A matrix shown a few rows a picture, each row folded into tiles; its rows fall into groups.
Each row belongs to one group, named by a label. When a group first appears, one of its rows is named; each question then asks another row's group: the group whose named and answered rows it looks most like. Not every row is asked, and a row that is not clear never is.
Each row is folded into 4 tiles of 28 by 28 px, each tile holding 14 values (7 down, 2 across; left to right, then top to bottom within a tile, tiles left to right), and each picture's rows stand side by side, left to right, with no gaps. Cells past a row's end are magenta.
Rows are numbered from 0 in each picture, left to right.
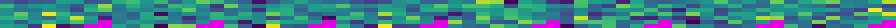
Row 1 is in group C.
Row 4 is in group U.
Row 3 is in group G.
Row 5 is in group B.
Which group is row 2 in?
G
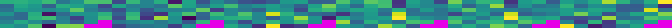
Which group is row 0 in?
C
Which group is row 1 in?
B
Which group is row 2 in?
G
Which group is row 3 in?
U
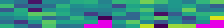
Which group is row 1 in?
C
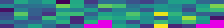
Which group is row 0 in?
B
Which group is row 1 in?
G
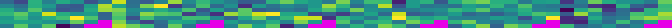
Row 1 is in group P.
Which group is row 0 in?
G
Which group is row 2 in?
G
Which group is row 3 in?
U
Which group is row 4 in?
C
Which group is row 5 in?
B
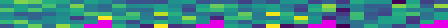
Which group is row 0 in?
C
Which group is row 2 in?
G
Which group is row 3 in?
B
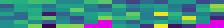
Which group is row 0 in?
C
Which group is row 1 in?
G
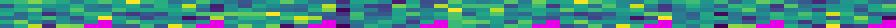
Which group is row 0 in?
C
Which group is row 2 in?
G
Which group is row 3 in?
B
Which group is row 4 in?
P
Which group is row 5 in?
C
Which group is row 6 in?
C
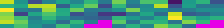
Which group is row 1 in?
U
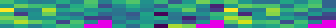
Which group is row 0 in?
P
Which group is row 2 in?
P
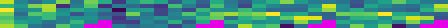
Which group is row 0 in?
P
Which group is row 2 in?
G
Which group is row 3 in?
G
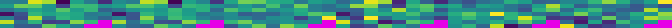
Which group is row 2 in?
C
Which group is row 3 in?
U
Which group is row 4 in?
G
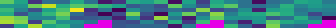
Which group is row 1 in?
B
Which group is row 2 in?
G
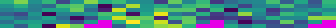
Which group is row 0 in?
C
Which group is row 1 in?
P
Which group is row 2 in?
B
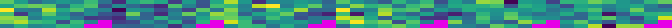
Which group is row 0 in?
P
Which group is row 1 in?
B
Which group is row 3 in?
P
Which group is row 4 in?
U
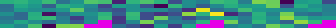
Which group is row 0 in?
C
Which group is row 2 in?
U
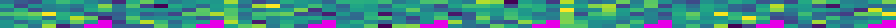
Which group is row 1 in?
B
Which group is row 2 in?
P
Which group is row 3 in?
C
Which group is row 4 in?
U
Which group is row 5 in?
P
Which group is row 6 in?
G
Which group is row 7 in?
B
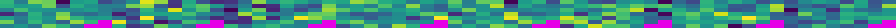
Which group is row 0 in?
U
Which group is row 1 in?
U
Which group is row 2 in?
B
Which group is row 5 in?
P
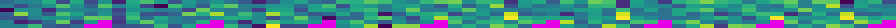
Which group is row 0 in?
B
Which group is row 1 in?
B
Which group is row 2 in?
G
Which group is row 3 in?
C
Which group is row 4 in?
U
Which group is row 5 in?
U
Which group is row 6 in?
C
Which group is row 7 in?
U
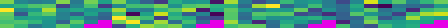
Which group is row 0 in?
P
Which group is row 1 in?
P
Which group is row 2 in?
P
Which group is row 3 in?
B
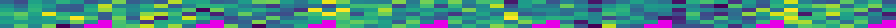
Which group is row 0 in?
G
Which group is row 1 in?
P
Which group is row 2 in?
B
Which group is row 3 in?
P
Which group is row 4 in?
U
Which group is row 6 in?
B
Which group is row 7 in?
P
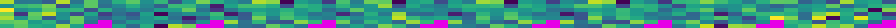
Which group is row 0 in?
P
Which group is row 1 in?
C
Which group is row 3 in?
U
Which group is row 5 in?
U
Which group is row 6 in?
C
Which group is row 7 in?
P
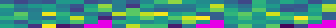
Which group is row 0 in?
G
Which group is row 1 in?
G
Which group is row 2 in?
G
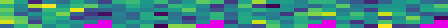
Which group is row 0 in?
P
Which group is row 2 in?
B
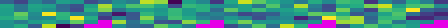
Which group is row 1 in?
U
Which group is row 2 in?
C
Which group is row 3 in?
P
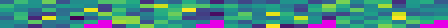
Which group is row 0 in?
B
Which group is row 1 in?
P
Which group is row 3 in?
U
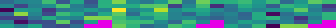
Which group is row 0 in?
B
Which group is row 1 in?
P
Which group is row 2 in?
C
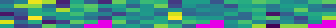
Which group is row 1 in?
U
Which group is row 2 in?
C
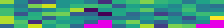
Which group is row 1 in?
C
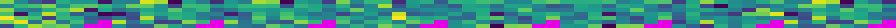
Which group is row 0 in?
P
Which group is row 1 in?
U
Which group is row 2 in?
U
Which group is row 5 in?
C
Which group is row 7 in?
U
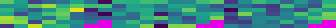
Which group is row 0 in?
P
